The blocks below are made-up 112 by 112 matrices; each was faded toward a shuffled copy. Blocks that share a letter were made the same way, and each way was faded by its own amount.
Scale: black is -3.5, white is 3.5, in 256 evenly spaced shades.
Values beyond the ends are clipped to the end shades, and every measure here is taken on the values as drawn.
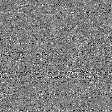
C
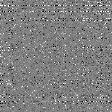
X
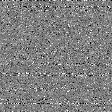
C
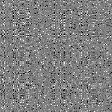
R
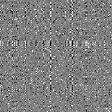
R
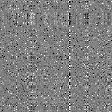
R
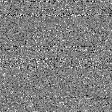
C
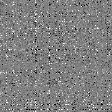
X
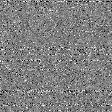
C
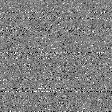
C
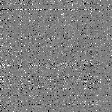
X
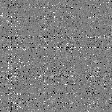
X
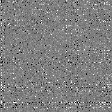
X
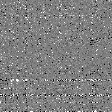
X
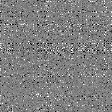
X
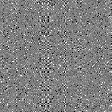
R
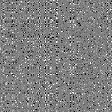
R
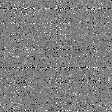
X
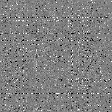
X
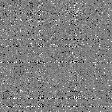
X
